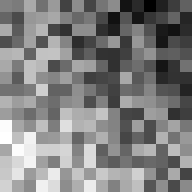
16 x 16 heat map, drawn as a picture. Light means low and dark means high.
The top right is the ninth with the highest average. The ninth with the lowest average is the bottom left. Values rise toward the top right. Fine speckle covers the field. The halves do not mirror each other.
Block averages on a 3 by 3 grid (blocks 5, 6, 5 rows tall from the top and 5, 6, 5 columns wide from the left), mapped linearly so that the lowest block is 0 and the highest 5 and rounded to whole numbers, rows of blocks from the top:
245
234
023
